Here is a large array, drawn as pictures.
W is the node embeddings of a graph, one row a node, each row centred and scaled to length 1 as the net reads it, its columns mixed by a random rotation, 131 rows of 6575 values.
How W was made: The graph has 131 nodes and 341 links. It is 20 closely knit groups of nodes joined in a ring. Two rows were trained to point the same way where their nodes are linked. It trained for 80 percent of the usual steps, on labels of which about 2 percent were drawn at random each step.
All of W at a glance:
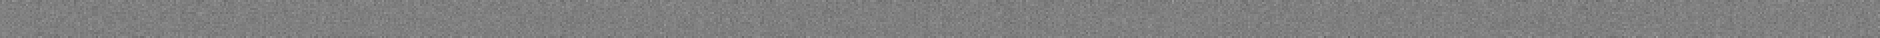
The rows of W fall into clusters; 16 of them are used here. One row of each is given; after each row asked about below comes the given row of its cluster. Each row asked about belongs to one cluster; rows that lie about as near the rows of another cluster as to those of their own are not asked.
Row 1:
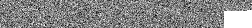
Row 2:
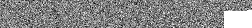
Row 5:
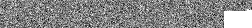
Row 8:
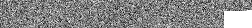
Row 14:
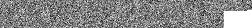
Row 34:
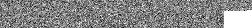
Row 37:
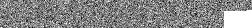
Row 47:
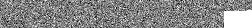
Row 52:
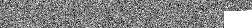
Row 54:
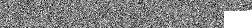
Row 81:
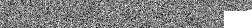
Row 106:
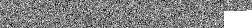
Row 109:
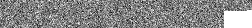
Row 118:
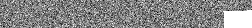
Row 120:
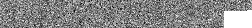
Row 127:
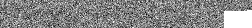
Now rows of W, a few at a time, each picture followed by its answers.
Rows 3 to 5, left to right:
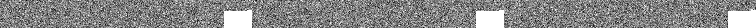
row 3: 2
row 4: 2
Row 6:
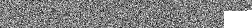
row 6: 2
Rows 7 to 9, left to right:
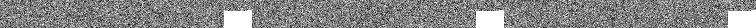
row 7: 34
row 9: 52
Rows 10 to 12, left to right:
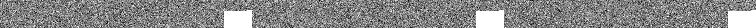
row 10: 8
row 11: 109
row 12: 2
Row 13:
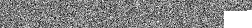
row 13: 14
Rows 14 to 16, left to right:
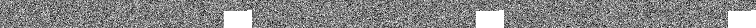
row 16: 106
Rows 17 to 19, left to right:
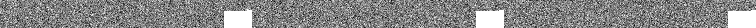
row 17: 5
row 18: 54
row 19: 2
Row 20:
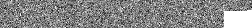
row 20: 14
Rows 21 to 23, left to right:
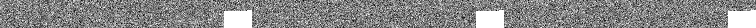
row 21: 120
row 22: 34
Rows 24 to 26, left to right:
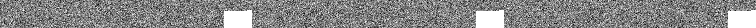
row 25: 127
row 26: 1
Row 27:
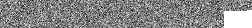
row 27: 54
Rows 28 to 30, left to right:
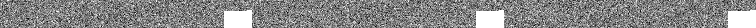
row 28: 8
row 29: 8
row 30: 106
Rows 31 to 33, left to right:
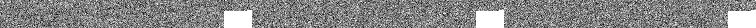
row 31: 127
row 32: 37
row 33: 81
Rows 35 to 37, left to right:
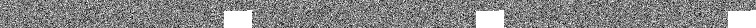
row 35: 1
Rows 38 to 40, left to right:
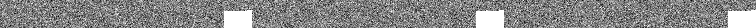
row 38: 34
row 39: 109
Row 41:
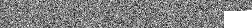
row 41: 52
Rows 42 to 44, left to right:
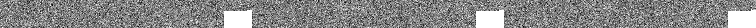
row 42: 54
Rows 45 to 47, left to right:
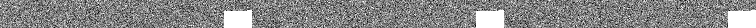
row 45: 1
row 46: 47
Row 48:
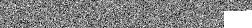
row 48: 106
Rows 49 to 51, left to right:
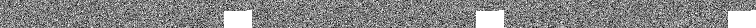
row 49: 81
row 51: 37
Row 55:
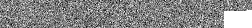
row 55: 106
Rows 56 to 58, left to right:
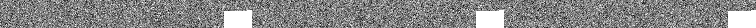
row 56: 118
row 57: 52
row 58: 54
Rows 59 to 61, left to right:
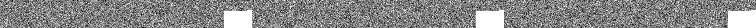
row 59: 8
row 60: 109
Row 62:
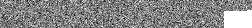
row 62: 47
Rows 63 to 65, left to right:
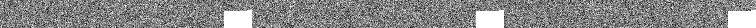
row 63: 81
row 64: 109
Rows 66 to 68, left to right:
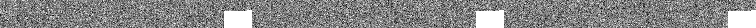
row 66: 5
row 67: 118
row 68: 120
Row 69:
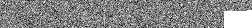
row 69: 2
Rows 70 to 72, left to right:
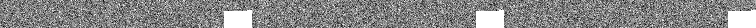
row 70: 118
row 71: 5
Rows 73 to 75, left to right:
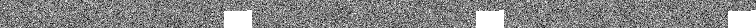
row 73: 1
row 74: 1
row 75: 109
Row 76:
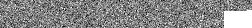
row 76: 106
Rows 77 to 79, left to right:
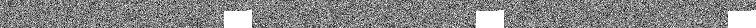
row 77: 81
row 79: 54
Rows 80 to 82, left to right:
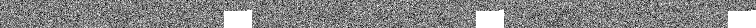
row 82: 127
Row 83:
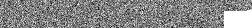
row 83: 81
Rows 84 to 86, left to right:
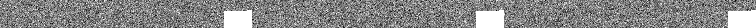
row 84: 1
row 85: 34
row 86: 127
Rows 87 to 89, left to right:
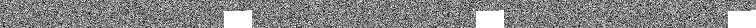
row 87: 118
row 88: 37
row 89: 52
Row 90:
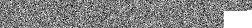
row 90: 14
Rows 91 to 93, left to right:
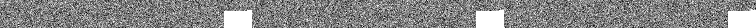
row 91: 127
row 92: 81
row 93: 5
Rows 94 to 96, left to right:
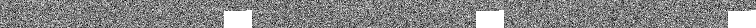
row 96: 52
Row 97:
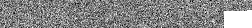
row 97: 34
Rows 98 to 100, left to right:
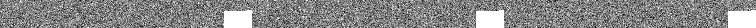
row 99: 5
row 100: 34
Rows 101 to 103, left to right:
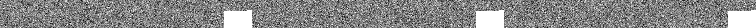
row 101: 1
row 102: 118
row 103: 54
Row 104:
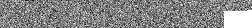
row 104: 2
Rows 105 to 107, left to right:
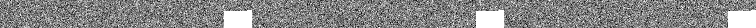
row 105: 14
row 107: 47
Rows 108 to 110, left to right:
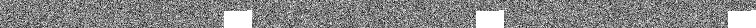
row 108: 120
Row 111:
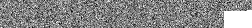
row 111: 37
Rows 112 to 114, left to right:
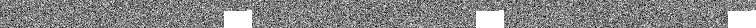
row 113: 8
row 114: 34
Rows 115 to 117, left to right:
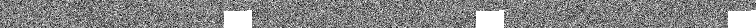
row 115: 34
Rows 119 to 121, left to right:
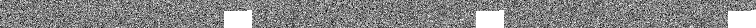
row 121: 81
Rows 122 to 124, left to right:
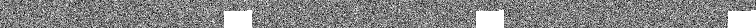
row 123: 5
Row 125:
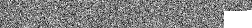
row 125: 14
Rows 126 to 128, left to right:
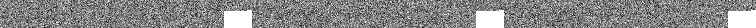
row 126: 37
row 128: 127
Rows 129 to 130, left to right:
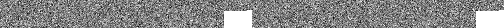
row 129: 54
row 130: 37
